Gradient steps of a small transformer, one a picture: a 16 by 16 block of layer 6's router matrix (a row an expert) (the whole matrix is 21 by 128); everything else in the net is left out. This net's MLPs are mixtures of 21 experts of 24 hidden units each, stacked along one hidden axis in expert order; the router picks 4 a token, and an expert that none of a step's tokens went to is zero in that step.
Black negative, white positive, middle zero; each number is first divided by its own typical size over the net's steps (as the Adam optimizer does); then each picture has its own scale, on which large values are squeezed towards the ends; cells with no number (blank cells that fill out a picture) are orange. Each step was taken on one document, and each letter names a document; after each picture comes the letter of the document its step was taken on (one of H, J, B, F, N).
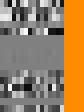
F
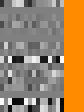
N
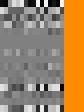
F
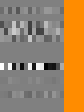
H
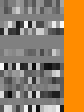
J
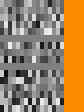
N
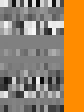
F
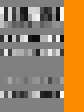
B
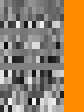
N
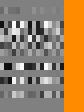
H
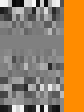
F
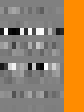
H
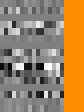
J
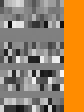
N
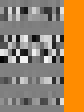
B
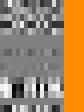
F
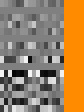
N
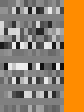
J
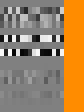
B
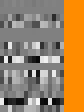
N
